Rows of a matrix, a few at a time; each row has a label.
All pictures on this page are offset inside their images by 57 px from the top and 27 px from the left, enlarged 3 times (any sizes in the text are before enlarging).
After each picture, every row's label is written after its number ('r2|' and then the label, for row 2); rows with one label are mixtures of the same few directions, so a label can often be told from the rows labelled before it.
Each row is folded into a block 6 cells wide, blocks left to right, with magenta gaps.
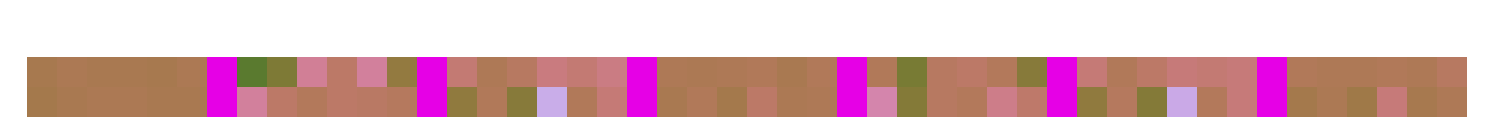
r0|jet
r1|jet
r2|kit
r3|kit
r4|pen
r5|kit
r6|kit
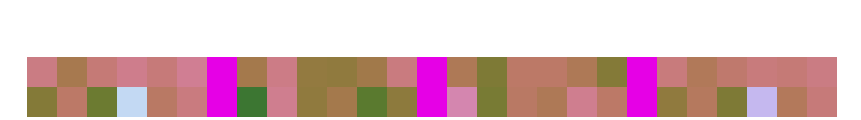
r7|kit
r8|pen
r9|pen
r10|kit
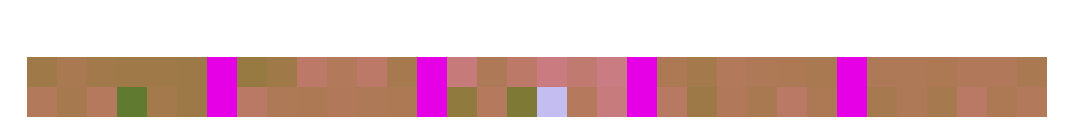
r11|kit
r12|jet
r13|kit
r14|pen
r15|kit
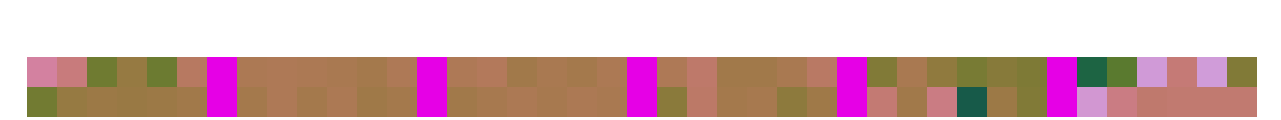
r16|jet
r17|pen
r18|jet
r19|pen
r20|kit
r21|jet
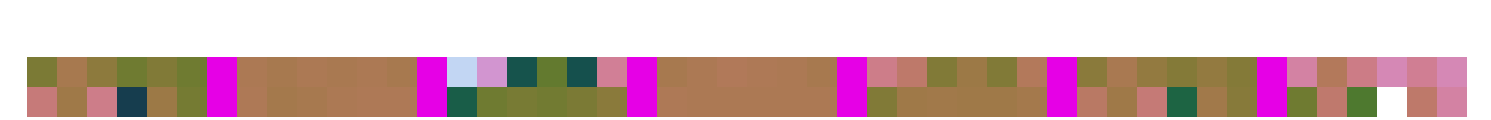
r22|kit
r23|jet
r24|jet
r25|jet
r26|jet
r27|kit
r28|kit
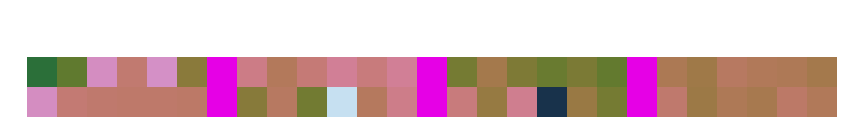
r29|jet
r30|kit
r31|kit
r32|pen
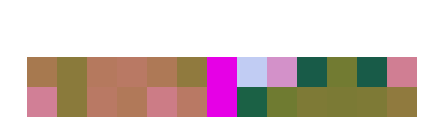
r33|pen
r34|jet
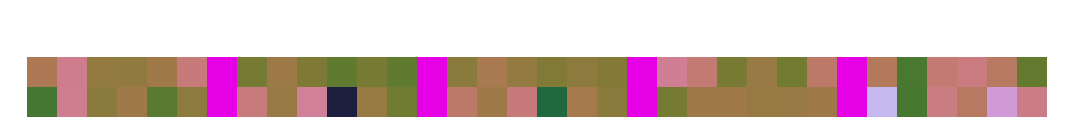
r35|pen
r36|kit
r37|kit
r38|jet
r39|pen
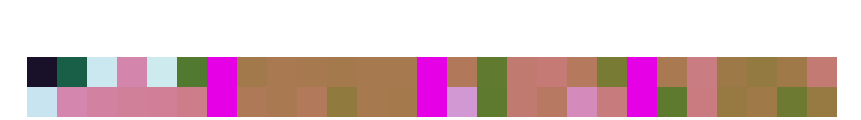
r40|jet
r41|kit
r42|pen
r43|pen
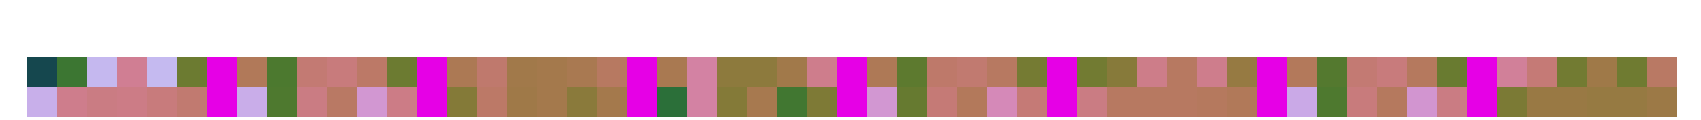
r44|jet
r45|pen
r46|pen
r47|pen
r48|pen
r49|jet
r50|pen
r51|jet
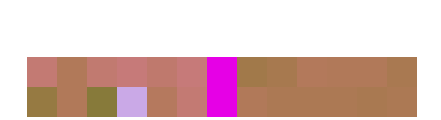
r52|kit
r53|jet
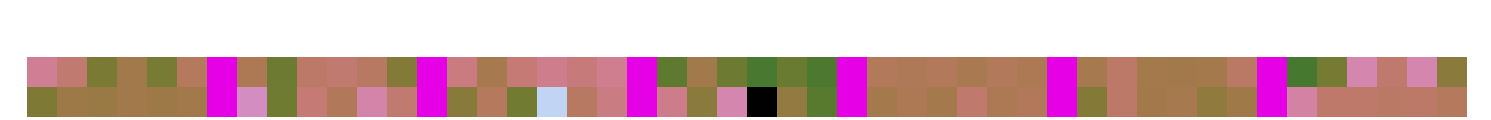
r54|jet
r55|pen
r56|kit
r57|kit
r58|kit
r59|pen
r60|jet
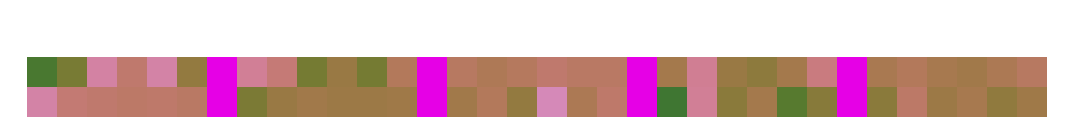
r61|jet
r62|jet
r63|kit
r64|pen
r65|pen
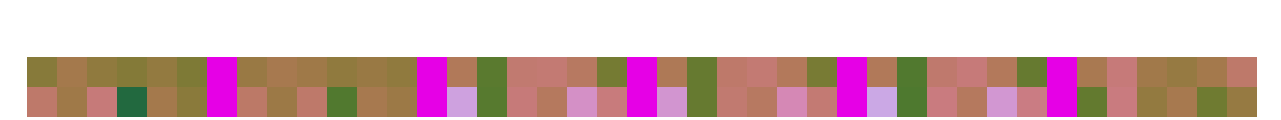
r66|kit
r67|kit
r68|pen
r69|pen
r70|pen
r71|pen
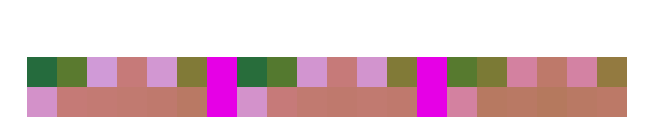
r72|jet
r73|jet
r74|jet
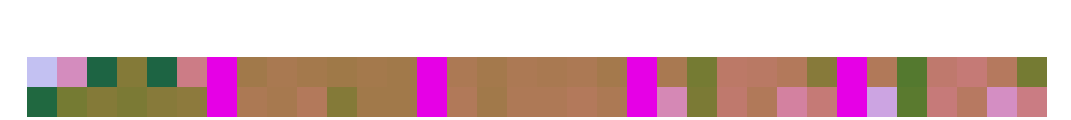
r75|jet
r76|kit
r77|pen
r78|pen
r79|pen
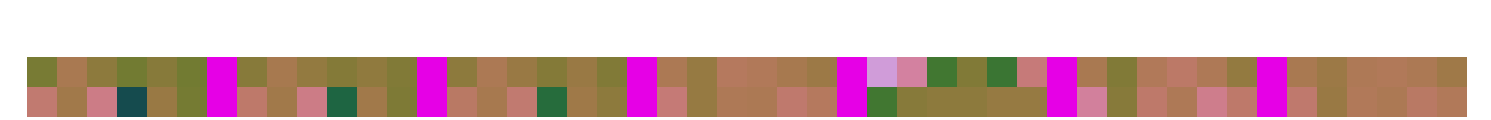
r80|kit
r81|kit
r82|kit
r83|pen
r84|jet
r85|pen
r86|pen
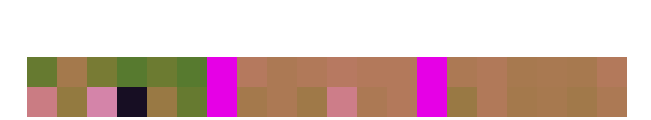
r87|kit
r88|kit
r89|pen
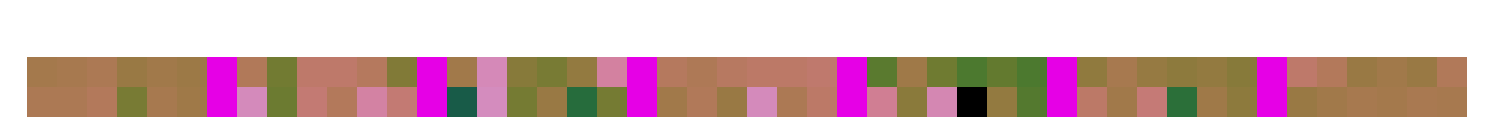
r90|kit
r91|pen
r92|pen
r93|kit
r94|kit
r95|kit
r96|jet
